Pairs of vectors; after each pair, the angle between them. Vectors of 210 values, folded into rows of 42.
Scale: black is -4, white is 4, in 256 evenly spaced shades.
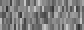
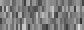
nearly opposite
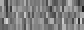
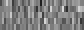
partly opposed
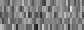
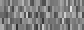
nearly parallel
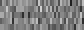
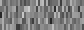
partly opposed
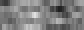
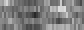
nearly opposite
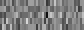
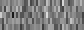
partly opposed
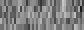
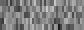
orthogonal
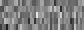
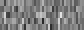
partly aligned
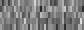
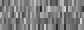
nearly parallel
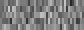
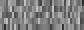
partly opposed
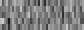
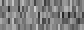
partly aligned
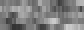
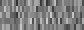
orthogonal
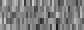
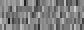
partly aligned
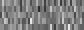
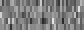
partly opposed
